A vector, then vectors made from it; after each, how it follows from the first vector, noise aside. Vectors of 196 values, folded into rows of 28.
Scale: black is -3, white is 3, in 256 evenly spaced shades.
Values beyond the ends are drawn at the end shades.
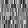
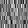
sign-scrambled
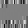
partly zeroed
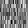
negated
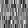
copied
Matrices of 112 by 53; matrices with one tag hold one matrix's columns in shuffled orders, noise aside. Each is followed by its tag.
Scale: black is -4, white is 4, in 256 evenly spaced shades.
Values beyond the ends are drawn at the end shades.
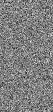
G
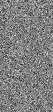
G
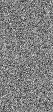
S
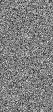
G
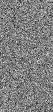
G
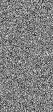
G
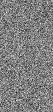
S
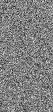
G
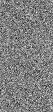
S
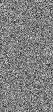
G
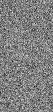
S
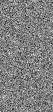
G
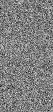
S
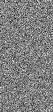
G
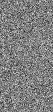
S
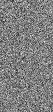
G
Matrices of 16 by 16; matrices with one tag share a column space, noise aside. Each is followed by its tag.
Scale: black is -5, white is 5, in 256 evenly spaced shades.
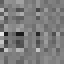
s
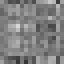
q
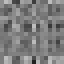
q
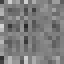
q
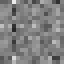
q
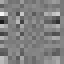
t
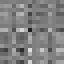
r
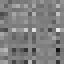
r
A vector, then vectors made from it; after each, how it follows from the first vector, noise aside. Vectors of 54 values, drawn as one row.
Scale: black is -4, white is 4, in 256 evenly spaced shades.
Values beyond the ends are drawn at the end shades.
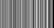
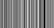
wrapped around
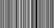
wrapped around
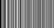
reversed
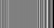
partly zeroed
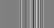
partly zeroed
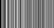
reversed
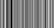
wrapped around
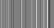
partly zeroed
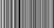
wrapped around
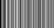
reversed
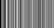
reversed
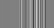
partly zeroed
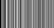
reversed
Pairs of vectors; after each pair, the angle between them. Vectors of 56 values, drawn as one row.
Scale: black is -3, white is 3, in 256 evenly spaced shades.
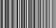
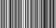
partly opposed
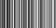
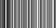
nearly parallel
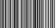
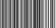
nearly parallel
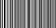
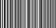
nearly parallel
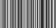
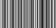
nearly parallel
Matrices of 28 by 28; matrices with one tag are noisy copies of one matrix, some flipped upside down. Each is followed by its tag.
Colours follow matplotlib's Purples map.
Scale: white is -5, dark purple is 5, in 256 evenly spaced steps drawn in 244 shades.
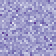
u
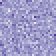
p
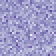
u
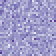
p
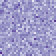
p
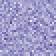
u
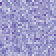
p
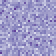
p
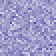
u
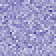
u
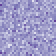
p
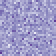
p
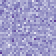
p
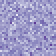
u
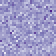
u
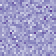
u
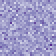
u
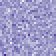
p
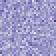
p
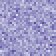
u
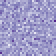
p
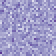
p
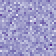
u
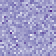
u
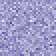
u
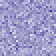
u
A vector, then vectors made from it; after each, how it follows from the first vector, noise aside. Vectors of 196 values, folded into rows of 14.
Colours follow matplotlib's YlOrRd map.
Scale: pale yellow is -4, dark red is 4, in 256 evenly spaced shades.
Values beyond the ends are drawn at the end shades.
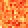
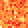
copied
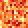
scaled up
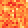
reversed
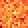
sign-scrambled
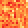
reversed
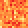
copied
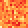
copied
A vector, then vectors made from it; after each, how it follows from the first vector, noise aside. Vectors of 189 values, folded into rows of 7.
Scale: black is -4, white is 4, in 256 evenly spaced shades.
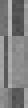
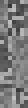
sign-scrambled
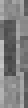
wrapped around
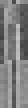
wrapped around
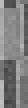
wrapped around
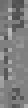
partly zeroed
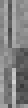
wrapped around
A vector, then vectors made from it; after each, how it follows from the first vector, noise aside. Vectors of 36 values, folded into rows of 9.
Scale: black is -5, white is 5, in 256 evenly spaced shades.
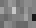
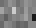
copied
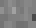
shrunk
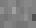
shrunk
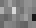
copied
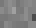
shrunk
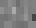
shrunk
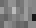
copied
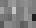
copied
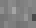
shrunk
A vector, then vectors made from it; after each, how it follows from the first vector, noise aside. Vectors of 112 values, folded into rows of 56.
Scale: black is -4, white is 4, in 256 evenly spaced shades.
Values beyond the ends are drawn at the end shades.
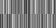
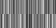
reversed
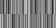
negated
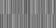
shrunk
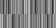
negated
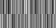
negated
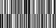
scaled up
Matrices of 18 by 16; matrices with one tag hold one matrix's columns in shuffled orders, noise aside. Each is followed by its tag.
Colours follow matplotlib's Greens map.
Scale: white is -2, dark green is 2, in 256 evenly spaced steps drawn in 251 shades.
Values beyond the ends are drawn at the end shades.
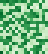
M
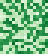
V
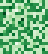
V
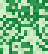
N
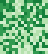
N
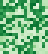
N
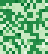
M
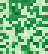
N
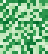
M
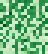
N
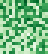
N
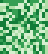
M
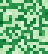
V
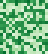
M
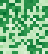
N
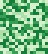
V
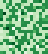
V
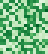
V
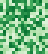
N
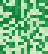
N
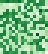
M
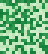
M
